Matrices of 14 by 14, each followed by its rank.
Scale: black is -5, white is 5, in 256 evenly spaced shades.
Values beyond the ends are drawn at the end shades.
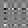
one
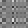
one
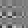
one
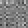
two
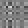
one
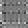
two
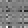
two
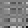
one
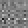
two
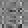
two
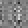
two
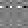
one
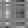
one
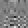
two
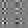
one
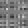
two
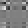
one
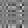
one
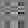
one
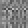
two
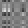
one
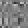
two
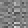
two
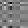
one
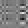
one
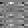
two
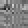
two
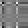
one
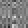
two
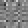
two
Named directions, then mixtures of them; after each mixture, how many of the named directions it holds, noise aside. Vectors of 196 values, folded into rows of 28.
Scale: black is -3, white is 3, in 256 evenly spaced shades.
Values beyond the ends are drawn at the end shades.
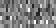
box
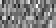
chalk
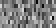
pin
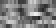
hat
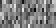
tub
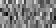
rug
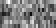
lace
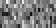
two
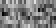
three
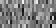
two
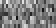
three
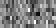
two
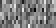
one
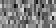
one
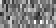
three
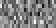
three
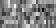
three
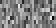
three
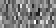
two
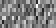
two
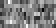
three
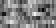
two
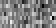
two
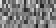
three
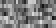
three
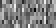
one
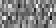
three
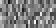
three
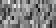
two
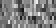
two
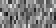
two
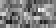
three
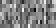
one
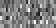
one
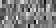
two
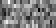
three
